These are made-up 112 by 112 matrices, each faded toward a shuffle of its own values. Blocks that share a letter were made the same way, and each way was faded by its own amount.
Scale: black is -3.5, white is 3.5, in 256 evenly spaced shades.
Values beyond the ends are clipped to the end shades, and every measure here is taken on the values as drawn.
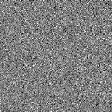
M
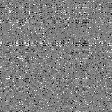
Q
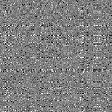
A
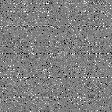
Q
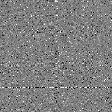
Q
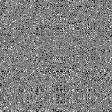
Q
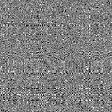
A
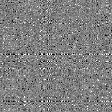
A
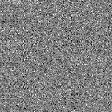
M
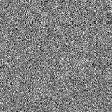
M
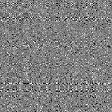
A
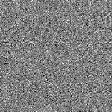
M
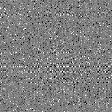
Q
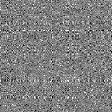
A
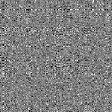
A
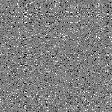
Q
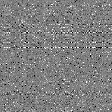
Q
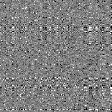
A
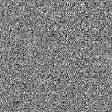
M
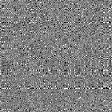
A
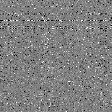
Q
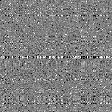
A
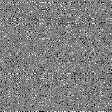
Q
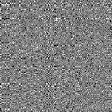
A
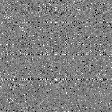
Q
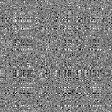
A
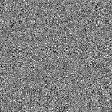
M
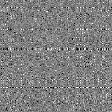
A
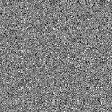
M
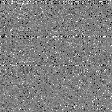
Q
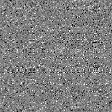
Q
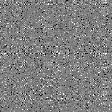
Q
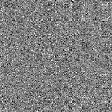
M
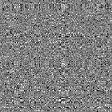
A
